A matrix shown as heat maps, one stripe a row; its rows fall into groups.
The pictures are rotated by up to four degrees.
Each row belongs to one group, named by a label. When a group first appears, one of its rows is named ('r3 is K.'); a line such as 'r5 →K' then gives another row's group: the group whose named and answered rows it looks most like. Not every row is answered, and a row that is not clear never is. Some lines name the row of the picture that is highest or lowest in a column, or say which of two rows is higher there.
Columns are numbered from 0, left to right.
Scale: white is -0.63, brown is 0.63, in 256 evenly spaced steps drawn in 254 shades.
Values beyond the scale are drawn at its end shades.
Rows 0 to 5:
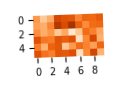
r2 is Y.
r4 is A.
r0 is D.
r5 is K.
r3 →K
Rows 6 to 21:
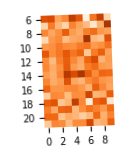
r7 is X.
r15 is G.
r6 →K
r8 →G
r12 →G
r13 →G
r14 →D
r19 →A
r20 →Y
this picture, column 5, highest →14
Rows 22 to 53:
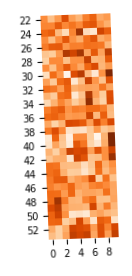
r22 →G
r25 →G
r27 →D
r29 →G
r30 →X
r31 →A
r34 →A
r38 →Y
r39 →X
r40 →X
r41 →D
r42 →X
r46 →G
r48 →Y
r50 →Y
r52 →D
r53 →D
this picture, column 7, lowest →39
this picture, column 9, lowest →51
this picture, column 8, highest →24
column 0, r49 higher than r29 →Yes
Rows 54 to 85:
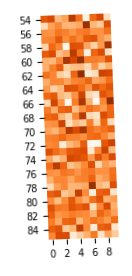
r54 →K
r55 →A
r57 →G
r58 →X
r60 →D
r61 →Y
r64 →D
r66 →X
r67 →A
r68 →X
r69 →Y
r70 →D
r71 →G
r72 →X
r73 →K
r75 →Y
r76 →A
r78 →A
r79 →K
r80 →G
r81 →K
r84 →K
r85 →Y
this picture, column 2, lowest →72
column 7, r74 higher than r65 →Yes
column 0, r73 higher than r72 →Yes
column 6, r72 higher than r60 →No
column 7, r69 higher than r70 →No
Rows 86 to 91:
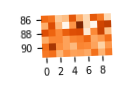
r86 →K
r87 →X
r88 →K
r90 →Y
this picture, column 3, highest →88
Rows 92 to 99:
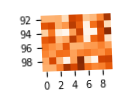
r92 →X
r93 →K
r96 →G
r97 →A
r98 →X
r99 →D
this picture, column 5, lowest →96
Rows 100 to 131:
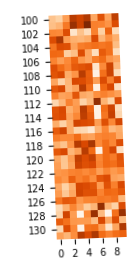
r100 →D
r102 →Y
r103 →Y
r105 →K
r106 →G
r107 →K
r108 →K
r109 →D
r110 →K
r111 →G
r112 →A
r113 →K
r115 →D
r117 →G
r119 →K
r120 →D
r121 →D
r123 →G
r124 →D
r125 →D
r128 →X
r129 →Y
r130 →X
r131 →D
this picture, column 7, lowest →128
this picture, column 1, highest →103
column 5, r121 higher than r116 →Yes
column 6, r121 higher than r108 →Yes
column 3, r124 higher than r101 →No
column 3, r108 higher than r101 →No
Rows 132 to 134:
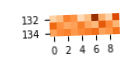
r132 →A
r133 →K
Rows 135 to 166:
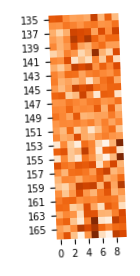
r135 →Y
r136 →A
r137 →D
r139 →G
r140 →A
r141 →Y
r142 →D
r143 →A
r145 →D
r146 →K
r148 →Y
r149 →G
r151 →Y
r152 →G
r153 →X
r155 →X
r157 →G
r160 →G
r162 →K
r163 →X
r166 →X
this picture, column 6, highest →140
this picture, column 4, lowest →140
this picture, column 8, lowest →140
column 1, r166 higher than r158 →Yes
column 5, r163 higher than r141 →Yes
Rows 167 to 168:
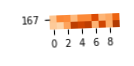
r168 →D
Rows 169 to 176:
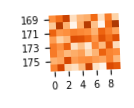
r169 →Y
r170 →X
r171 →K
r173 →Y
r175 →Y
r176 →X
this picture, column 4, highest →172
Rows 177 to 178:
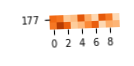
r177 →K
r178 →Y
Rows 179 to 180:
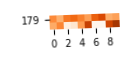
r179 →G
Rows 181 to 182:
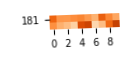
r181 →K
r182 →X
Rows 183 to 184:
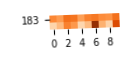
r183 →A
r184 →A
